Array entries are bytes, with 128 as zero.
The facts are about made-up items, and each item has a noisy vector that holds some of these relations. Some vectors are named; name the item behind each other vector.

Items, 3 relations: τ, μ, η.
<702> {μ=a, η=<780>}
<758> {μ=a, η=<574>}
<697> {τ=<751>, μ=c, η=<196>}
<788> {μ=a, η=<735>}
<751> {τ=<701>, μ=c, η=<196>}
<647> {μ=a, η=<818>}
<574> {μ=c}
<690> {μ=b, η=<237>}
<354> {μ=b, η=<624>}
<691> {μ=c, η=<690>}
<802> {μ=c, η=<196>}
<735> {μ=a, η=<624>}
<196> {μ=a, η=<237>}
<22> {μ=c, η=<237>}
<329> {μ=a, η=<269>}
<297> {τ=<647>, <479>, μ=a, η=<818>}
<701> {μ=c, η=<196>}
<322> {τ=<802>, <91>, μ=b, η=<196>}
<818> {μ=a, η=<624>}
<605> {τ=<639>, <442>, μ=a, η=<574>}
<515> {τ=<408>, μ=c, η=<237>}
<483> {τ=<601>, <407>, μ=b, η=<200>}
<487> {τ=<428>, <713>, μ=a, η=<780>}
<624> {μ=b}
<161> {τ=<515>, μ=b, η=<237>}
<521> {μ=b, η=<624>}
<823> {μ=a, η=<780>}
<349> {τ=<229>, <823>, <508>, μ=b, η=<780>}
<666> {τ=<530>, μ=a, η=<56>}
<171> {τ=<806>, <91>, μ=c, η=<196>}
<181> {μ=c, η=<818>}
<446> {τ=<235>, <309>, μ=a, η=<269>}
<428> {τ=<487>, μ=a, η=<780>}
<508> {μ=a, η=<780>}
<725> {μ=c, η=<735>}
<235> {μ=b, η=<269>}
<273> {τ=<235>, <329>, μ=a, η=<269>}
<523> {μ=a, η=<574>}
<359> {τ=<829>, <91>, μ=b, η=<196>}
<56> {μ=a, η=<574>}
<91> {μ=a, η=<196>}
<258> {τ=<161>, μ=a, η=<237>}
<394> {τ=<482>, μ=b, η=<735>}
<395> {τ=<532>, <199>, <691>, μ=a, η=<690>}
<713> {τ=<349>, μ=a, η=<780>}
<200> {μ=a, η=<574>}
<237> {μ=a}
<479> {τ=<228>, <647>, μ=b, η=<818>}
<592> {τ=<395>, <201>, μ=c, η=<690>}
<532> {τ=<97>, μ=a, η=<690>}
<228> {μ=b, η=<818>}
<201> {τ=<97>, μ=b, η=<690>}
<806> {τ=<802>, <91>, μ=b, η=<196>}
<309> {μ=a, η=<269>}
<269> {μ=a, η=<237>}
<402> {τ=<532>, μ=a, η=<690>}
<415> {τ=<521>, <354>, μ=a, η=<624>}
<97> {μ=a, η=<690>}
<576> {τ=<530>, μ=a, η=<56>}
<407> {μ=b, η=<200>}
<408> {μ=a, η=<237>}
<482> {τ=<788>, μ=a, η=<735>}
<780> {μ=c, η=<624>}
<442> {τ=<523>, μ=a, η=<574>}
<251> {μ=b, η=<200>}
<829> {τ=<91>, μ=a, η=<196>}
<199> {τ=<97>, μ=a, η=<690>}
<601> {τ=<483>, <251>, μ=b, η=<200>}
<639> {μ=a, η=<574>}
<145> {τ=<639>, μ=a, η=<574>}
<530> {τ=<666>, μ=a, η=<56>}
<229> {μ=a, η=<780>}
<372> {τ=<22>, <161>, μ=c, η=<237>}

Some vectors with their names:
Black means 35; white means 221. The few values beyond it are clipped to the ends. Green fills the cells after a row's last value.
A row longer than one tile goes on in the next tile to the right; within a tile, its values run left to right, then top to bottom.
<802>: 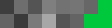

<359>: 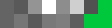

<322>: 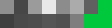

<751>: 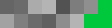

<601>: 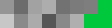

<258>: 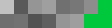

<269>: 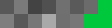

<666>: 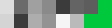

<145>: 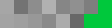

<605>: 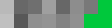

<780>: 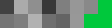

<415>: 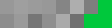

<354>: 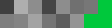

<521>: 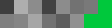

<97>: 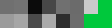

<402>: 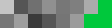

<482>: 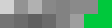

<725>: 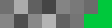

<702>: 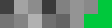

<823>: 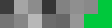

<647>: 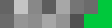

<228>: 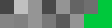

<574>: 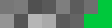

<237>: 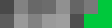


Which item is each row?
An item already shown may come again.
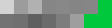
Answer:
<297>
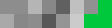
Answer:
<713>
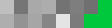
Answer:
<576>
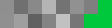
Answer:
<372>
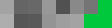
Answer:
<515>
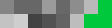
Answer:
<395>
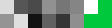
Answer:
<532>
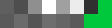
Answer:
<829>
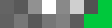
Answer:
<359>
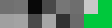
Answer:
<97>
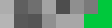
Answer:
<161>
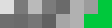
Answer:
<487>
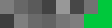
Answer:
<690>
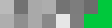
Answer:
<576>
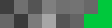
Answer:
<802>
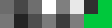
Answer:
<806>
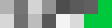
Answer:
<530>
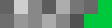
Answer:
<818>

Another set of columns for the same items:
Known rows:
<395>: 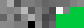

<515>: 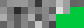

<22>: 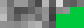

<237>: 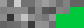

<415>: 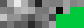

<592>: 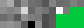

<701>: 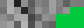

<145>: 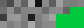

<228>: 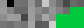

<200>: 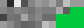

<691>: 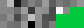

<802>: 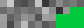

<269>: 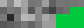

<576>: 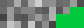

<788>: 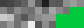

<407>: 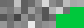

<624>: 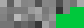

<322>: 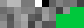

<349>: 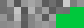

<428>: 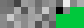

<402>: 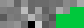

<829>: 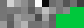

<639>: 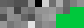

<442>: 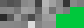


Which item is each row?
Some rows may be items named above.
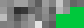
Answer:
<161>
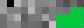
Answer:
<297>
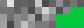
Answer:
<91>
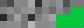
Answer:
<605>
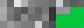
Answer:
<372>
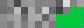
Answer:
<713>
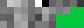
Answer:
<359>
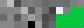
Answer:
<395>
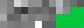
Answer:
<258>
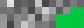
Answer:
<91>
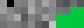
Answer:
<479>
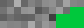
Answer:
<758>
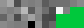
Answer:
<395>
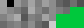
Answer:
<479>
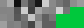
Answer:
<97>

